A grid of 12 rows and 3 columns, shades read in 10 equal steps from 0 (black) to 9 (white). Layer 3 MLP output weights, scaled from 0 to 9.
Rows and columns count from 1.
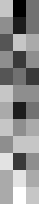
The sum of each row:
11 10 16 12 9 17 11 18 19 15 20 22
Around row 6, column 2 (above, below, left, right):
4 1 7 5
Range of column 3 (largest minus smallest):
5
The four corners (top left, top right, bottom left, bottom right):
7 4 6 7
